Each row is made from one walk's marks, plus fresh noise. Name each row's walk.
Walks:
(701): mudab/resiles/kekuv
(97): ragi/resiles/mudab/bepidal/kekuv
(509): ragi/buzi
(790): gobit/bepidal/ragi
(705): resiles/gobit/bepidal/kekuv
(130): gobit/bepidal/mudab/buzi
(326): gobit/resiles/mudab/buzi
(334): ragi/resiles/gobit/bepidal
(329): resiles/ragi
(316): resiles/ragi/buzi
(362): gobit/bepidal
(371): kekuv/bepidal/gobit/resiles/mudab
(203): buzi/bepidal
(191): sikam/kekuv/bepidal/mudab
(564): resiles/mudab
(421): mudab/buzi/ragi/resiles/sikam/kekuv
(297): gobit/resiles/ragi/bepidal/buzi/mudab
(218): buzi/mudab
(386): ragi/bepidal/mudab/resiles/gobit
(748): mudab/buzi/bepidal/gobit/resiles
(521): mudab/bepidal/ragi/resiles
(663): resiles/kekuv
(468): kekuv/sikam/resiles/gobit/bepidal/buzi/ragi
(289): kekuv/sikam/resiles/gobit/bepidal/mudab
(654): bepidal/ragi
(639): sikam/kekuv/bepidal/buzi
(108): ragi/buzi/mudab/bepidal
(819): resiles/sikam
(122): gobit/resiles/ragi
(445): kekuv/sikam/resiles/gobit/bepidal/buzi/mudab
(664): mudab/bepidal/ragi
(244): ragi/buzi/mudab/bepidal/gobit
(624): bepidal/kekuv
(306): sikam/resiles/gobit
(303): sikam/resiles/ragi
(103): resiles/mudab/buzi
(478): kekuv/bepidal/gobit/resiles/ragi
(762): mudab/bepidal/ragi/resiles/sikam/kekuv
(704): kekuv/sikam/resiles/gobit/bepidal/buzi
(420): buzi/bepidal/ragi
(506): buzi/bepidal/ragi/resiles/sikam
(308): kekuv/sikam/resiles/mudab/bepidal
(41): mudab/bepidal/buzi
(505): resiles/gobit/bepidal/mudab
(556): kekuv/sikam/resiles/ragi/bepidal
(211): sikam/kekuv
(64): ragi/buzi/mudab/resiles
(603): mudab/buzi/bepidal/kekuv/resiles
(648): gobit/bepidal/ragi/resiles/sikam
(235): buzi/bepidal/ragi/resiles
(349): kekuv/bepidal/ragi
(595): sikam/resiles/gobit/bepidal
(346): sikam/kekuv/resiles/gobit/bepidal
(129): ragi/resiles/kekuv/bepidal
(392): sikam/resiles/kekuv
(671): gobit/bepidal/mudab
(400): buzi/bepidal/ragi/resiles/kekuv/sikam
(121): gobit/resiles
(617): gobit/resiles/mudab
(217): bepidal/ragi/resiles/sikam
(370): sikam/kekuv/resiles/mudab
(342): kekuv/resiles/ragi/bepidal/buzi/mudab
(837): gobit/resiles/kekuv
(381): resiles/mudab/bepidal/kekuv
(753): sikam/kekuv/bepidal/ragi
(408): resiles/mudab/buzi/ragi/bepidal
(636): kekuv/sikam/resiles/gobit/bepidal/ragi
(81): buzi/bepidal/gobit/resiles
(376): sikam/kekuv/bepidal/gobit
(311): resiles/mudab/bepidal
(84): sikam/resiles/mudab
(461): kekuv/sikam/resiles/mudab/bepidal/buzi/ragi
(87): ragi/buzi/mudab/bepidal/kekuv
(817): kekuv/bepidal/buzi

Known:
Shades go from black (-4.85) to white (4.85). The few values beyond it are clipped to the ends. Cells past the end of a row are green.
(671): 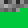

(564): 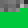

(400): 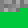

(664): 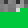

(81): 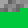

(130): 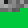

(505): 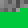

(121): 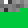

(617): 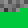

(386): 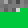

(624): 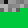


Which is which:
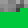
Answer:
(704)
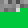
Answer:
(790)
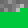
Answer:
(97)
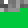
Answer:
(303)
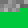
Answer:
(753)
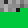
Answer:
(639)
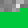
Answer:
(509)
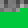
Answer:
(311)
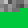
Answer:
(595)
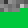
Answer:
(381)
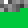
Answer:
(306)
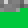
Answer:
(636)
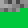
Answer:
(362)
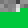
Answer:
(654)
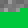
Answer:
(762)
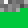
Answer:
(648)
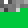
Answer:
(122)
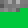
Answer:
(421)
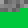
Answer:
(748)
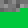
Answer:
(371)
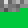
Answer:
(837)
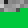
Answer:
(203)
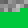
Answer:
(349)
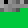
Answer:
(41)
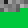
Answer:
(603)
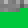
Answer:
(468)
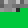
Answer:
(392)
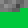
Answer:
(289)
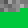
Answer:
(342)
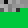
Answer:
(817)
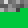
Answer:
(819)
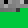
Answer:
(218)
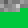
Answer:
(420)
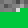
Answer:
(521)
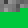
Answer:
(308)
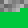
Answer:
(129)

